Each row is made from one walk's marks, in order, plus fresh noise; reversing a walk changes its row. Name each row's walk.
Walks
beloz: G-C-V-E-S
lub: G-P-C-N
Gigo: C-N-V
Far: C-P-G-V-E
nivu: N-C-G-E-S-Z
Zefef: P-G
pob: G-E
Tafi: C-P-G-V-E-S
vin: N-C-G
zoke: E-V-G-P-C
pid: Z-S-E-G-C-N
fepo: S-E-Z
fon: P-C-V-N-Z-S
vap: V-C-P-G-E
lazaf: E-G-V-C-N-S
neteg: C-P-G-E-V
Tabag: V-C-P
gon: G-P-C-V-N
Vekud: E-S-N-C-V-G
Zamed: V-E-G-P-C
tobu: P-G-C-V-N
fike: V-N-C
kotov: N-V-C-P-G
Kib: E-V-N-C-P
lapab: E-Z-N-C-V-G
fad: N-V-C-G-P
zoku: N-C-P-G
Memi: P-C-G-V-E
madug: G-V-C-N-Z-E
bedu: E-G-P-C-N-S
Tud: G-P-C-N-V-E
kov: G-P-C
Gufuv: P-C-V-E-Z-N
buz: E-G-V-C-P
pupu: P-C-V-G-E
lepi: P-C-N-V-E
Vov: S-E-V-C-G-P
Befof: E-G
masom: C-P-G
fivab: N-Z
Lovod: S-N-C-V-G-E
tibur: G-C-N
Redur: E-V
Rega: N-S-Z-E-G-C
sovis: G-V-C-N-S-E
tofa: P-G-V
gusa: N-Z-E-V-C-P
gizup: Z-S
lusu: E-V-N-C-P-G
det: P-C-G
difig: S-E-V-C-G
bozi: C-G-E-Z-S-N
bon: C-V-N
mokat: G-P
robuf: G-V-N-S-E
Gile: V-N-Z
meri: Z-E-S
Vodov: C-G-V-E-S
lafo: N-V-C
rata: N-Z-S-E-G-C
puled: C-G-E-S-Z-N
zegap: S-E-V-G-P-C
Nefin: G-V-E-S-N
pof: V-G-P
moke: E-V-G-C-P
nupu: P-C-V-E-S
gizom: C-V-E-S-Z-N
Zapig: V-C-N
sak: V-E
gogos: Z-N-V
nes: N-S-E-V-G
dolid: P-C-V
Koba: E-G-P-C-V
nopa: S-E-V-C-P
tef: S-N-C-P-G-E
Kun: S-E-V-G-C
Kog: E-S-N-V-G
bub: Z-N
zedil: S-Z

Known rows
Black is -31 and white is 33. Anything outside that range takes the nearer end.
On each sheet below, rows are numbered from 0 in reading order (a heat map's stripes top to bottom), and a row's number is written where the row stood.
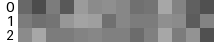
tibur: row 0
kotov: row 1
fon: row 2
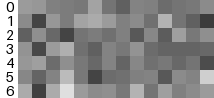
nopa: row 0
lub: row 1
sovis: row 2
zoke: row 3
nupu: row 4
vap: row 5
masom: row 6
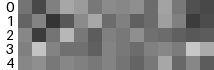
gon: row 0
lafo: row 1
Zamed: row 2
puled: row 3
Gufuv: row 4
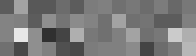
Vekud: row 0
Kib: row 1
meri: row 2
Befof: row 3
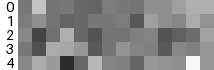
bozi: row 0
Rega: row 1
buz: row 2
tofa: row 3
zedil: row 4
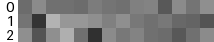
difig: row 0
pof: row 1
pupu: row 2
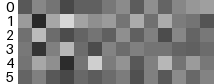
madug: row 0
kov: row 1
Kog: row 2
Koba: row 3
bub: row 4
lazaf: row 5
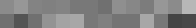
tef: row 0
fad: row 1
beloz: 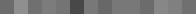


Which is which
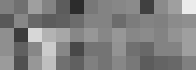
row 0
pob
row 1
lapab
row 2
Zefef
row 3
Far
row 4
moke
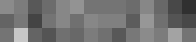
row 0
lepi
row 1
bon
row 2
gizom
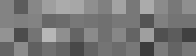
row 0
zoku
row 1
Kun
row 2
dolid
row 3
sak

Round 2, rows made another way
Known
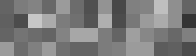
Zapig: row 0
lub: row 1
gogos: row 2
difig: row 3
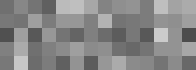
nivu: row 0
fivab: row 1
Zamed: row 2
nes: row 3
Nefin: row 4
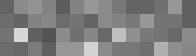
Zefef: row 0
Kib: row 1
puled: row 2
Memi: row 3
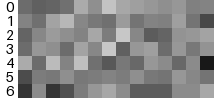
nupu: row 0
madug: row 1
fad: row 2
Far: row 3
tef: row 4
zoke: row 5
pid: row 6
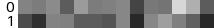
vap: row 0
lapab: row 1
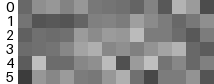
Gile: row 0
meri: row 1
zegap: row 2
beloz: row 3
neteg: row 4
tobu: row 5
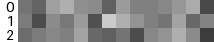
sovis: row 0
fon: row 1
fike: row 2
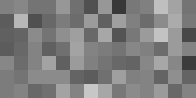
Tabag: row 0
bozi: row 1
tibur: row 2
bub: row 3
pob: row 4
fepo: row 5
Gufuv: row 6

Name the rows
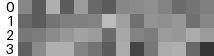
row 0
zedil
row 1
dolid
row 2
lafo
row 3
gon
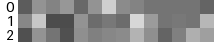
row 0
tofa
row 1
gizom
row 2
bon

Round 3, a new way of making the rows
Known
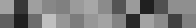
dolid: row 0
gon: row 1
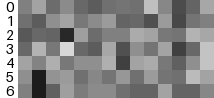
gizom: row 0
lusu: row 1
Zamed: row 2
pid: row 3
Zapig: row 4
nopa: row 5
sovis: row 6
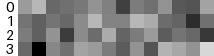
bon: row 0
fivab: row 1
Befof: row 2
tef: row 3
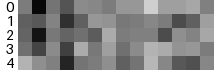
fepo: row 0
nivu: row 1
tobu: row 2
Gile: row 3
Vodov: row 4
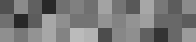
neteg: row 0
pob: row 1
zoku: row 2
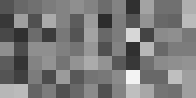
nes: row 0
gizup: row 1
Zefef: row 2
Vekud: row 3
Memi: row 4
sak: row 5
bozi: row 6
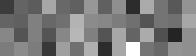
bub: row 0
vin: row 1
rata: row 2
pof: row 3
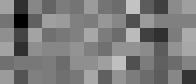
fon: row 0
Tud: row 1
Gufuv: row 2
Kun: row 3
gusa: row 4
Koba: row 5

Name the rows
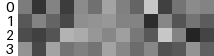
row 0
tofa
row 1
zoke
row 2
mokat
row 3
buz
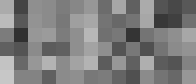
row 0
lapab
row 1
beloz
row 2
lepi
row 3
det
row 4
tibur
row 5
Gigo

